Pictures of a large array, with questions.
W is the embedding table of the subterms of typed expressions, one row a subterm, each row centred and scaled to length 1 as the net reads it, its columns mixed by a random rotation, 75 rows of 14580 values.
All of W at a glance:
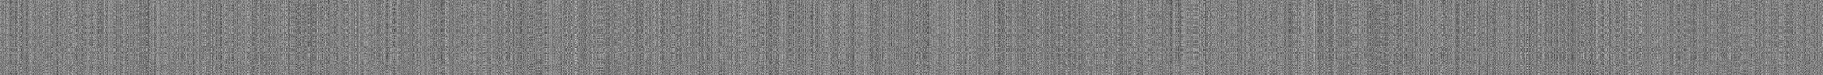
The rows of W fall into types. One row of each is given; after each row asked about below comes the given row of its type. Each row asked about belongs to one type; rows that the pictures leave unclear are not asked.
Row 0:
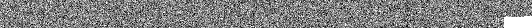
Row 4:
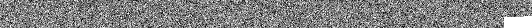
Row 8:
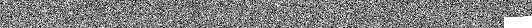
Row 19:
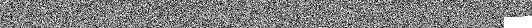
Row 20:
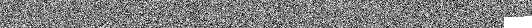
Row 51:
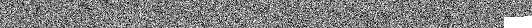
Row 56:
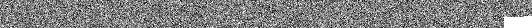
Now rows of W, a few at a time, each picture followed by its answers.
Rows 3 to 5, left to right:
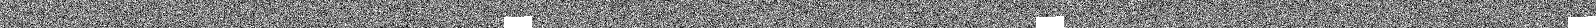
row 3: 0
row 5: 8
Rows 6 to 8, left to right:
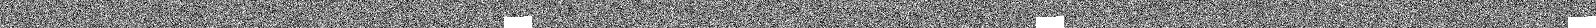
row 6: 56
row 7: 51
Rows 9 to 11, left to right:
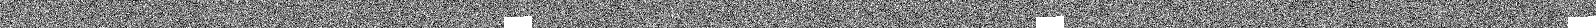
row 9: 4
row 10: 51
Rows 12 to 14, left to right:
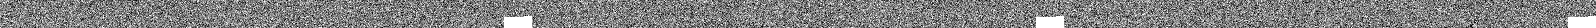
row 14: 0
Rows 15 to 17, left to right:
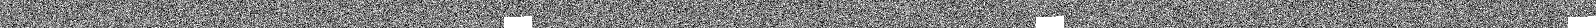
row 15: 19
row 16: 19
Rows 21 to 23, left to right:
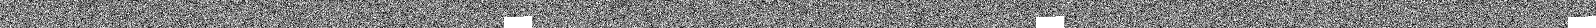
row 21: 4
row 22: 4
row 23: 19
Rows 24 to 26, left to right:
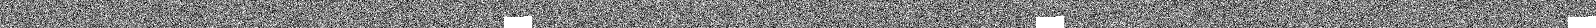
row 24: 56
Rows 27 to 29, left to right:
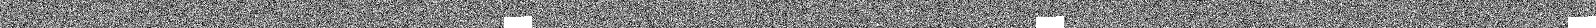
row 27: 19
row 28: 0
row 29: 4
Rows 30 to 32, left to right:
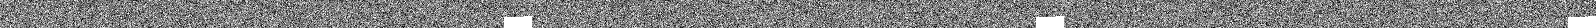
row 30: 4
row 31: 4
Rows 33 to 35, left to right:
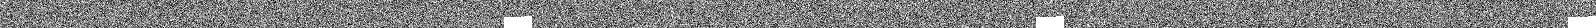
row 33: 19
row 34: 51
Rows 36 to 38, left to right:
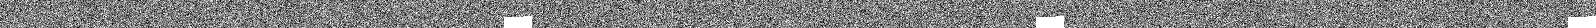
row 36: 4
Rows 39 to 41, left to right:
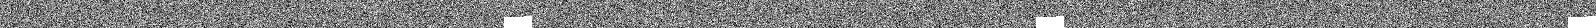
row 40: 51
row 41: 8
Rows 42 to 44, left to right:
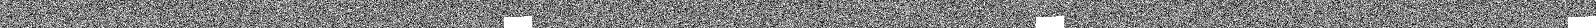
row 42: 8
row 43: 19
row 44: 19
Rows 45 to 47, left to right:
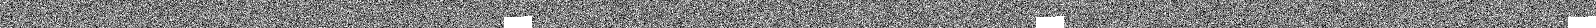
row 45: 19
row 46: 4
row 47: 56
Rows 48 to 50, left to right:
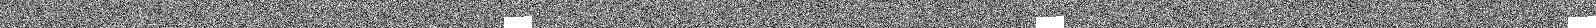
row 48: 51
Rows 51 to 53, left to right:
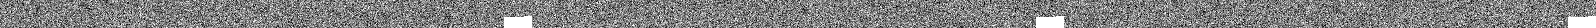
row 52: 8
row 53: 56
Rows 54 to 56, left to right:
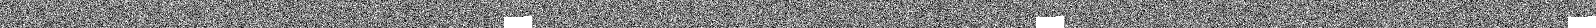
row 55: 0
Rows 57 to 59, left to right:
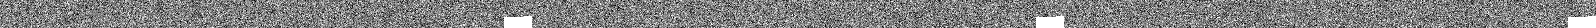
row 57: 8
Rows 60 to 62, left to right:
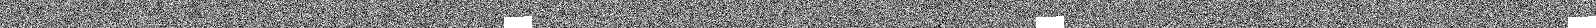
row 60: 8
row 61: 0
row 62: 20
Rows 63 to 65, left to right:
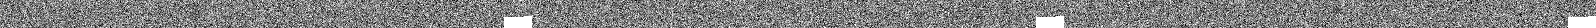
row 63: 20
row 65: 56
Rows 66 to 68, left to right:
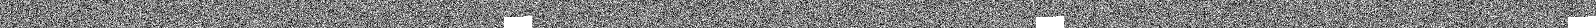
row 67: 19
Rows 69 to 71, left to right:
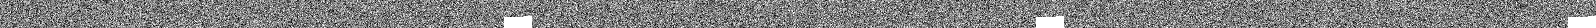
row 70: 20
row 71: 20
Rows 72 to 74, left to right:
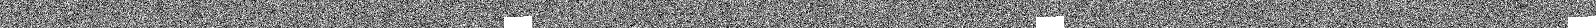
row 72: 8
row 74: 20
